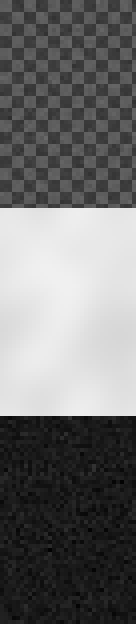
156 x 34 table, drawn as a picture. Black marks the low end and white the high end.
It is made of 3 by 1 panels. Panel 1,1: low, checkered. Panel 2,1: very high, smooth, faint in contrast. Panel 3,1: very low, fine-grained, faint in contrast.
